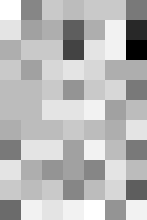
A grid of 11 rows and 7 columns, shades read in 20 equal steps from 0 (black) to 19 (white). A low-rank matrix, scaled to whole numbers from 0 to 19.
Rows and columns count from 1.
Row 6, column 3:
17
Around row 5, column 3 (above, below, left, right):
16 17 14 11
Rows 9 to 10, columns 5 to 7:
10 17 14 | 14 16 7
